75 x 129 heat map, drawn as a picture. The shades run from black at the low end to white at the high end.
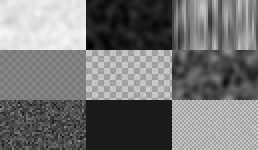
It is made of 3 by 3 panels. Panel 1,1: very high, blotchy, faint in contrast. Panel 1,2: very low, blotchy, faint in contrast. Panel 1,3: middling, streaked downward, strong in contrast. Panel 2,1: middling, checkered, faint in contrast. Panel 2,2: high, checkered. Panel 2,3: low, blotchy. Panel 3,1: low, fine-grained. Panel 3,2: very low, flat. Panel 3,3: high, checkered.
